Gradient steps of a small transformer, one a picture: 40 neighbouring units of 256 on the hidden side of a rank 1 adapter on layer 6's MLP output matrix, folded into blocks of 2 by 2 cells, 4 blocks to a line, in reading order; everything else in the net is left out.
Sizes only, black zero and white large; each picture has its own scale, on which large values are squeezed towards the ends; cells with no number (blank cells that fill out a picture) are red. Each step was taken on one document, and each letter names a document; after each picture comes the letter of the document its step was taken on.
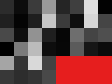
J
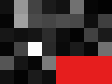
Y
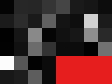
Y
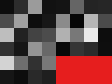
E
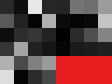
J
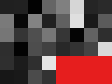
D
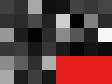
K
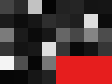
E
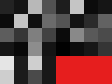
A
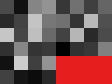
K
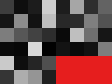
A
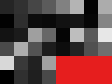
J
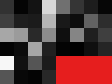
A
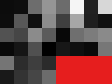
A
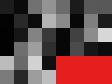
J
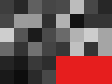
K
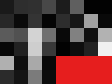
Y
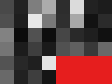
D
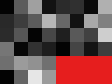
J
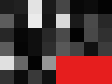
E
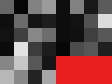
J
